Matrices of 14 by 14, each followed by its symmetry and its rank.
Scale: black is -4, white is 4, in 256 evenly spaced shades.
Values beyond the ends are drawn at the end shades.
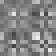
symmetric, rank two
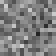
neither, full rank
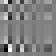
neither, rank one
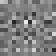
neither, rank three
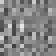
neither, rank three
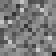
symmetric, full rank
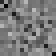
symmetric, full rank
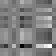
neither, rank one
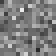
neither, full rank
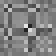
symmetric, rank two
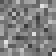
symmetric, full rank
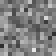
neither, full rank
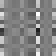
neither, rank one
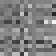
neither, rank three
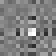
symmetric, rank two
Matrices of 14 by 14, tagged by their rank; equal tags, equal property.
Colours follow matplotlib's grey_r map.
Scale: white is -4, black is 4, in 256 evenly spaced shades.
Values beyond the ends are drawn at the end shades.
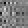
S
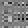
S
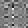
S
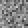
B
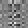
S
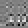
S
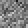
B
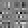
S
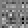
S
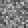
B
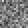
B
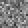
B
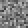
B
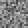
B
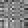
S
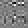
S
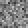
B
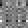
S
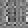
S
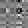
S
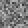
B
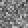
B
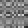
S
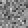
B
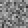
B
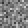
B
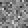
B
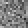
B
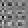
S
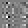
S
